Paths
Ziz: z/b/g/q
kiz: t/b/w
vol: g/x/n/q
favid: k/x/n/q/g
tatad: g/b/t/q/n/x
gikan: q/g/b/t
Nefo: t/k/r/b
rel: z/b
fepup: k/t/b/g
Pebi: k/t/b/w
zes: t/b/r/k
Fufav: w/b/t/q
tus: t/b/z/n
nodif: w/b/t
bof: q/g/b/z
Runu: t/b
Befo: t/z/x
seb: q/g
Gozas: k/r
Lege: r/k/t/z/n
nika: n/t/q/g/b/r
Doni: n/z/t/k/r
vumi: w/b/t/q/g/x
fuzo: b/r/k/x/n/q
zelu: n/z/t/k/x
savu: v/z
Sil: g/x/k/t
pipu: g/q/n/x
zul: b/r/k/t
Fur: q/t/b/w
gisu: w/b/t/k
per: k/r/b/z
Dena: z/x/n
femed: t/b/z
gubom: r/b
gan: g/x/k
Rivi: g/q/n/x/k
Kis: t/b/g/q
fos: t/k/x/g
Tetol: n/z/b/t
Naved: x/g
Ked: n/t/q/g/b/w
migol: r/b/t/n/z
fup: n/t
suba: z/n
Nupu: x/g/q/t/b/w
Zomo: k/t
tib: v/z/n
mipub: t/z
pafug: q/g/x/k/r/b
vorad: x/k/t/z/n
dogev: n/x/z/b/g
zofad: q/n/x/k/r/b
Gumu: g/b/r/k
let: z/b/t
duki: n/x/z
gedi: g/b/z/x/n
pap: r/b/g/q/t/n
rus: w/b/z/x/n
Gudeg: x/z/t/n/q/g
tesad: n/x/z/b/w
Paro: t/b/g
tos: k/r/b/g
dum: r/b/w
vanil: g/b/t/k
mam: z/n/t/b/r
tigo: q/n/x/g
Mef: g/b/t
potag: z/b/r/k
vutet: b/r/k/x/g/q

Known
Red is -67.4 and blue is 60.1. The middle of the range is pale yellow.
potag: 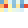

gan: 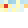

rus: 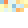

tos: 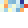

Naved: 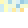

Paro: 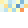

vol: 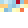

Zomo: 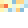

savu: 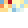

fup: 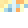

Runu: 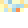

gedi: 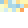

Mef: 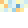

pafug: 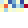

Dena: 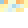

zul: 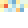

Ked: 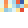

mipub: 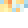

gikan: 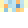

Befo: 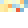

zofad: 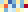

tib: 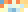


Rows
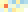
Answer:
fos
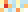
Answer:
Pebi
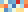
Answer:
fuzo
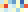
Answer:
Gumu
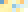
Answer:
duki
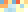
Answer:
Lege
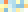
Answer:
mam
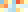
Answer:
vorad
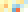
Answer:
let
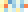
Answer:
Nefo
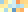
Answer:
tus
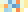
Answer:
tatad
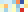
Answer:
seb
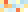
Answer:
kiz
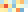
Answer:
zelu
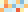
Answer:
Fur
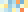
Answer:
tigo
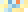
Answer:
pipu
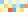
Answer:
rel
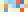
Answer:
Kis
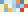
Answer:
Ziz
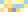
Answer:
femed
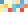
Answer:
bof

